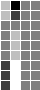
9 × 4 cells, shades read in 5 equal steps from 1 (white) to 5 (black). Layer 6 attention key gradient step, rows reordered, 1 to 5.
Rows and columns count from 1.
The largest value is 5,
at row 1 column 2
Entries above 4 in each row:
1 0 0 0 0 0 0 0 0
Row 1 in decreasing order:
5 3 3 2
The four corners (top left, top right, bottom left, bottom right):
2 3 4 3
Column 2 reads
5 4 3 2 2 2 1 1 1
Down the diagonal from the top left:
2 4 3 3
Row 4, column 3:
3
